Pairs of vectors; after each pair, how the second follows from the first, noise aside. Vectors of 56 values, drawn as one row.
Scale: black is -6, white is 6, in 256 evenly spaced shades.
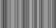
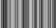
scaled up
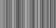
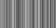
copied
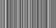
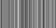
shuffled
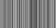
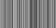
copied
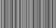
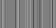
partly zeroed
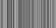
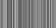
copied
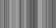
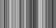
scaled up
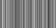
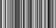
scaled up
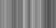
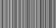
shuffled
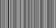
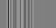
partly zeroed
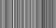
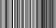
scaled up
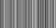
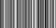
scaled up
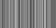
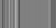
partly zeroed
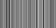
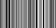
scaled up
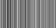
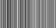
copied
